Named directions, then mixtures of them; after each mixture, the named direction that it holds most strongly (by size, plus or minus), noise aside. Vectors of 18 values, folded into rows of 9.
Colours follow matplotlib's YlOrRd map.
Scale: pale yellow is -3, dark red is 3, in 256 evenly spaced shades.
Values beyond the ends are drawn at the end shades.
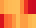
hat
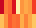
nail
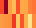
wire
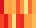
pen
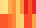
hat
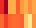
wire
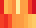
hat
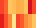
pen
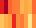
wire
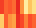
hat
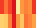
nail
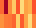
wire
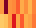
wire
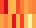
wire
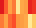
nail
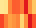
wire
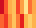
pen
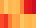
hat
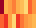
pen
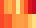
hat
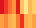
pen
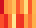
pen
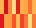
wire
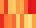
hat
